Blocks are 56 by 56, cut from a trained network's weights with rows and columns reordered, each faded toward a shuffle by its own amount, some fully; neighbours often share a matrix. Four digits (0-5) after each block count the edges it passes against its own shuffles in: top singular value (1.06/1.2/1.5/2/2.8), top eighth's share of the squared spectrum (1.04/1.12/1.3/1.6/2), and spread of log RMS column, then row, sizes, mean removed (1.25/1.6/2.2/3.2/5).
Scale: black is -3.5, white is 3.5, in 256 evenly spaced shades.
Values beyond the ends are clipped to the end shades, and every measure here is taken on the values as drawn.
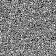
0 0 0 0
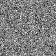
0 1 0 0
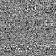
3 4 2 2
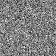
0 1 0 0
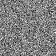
0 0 0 0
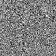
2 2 0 1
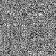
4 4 1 2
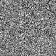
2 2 1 0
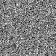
1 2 0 0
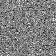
0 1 0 0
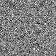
1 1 0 0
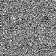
2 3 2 1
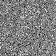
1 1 0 0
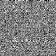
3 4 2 2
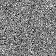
1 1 0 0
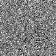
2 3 1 0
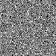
2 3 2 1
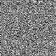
2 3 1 0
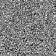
2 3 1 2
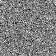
1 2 0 1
